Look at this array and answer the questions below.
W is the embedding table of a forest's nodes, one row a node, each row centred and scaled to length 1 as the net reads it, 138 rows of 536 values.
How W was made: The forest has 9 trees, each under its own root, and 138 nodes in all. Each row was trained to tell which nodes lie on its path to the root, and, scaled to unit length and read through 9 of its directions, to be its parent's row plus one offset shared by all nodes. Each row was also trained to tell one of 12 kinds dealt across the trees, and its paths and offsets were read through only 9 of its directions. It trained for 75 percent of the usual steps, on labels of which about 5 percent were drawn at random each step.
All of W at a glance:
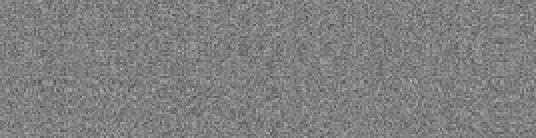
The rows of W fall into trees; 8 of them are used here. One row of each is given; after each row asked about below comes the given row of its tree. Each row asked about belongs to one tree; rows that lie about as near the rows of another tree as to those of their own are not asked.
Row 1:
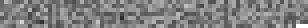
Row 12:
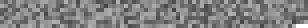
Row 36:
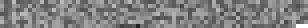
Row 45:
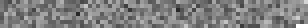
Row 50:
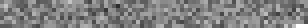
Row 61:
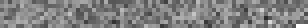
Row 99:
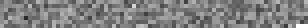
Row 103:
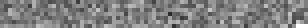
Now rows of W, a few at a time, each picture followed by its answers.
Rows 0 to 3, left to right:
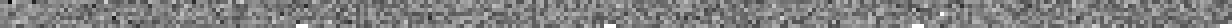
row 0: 50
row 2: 50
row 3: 36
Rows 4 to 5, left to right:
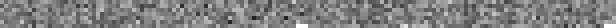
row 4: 1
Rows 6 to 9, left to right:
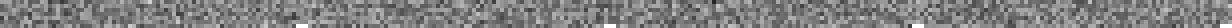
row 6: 1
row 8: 45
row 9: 103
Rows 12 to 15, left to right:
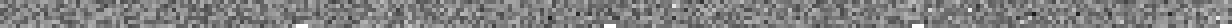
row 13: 50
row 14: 45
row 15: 45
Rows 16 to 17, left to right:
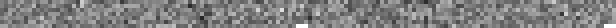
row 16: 103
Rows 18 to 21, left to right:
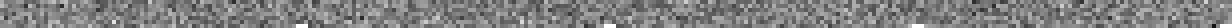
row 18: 36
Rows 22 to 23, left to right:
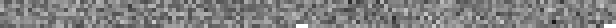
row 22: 99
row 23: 103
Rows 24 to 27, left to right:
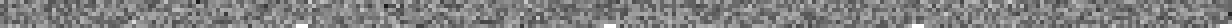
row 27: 50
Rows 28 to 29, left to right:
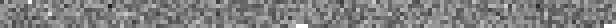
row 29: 99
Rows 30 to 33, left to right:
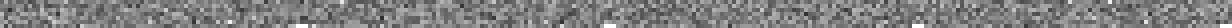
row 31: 103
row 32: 1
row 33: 45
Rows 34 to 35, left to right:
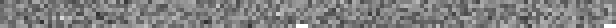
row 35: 1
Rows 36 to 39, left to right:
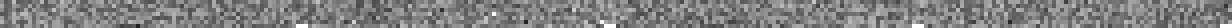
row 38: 1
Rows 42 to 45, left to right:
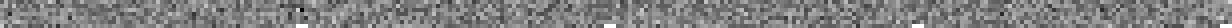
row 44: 36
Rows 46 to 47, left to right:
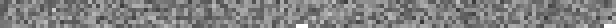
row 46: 103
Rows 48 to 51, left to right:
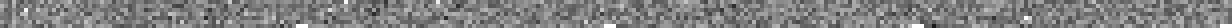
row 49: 103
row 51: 99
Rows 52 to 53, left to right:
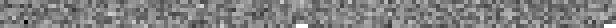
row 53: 99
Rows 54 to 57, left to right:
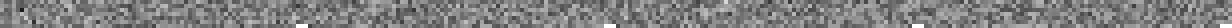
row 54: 50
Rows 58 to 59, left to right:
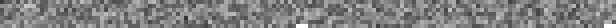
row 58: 12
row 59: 45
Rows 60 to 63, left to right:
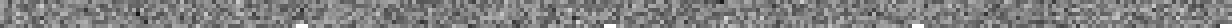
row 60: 50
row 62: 45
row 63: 1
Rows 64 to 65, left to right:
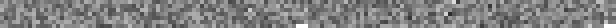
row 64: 99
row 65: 103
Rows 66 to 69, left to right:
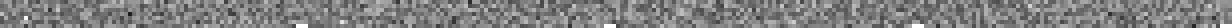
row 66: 1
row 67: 99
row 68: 61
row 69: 45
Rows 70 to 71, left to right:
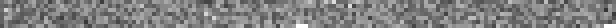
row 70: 45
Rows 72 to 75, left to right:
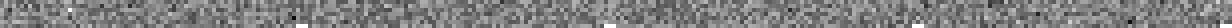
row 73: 45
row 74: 103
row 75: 45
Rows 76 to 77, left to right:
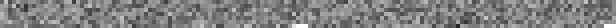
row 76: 50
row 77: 50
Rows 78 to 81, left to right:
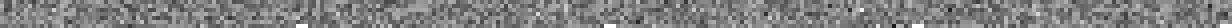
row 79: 45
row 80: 103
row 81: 103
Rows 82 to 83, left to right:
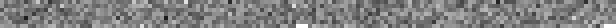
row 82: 103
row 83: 103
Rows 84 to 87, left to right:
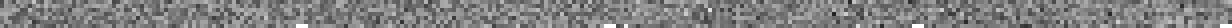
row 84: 1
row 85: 12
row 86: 61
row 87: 1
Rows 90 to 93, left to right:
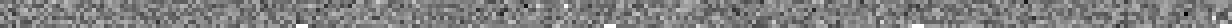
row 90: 99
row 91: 50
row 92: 50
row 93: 103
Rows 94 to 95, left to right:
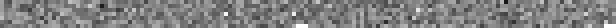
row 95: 103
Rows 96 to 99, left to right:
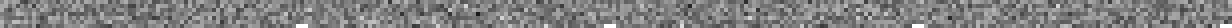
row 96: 50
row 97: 99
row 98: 1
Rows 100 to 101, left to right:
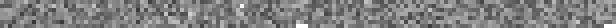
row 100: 45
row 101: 45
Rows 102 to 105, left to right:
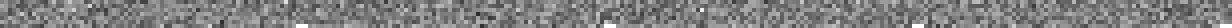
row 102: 50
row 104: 103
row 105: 99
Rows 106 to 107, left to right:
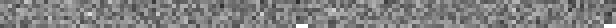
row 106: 99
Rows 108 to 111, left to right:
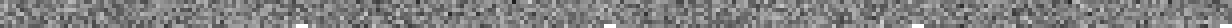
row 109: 45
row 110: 1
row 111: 50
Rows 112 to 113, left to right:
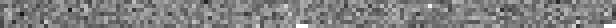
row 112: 45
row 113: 1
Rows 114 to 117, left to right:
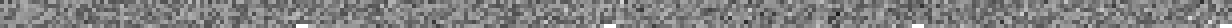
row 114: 61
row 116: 50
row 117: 103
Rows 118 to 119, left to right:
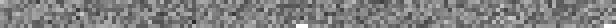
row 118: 50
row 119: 45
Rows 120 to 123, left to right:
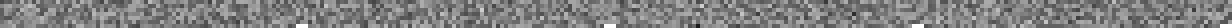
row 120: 12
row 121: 45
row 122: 99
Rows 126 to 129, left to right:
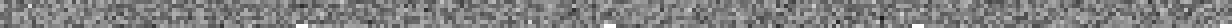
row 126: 50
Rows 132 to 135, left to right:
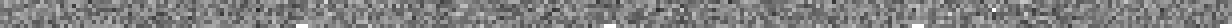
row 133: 50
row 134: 103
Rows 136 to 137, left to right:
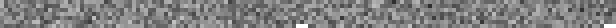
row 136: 99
